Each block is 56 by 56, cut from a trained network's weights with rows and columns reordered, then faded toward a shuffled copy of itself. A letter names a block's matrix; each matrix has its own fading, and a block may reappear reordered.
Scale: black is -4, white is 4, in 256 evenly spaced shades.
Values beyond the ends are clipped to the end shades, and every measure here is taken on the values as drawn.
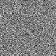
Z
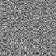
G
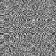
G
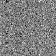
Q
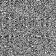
Q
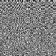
G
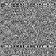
G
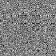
Z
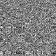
Z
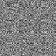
G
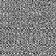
G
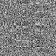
Z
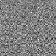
G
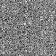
Q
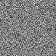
Z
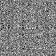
Q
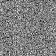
Q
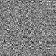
Z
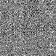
Q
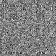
Q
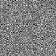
Z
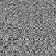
G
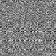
G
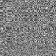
G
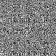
Q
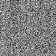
Q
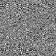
Z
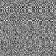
G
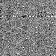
Q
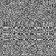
G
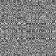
G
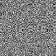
Z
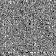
Q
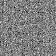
Q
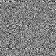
Z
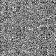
Q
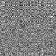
G
